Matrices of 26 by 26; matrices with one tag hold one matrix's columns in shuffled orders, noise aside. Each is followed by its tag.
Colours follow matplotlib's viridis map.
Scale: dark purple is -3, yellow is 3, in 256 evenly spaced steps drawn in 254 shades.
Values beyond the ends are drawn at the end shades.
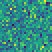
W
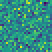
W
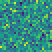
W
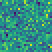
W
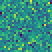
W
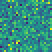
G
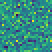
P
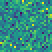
W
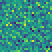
P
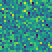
W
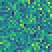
W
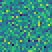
P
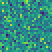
W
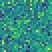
G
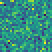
G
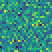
P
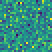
W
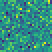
W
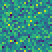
P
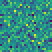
P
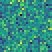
G
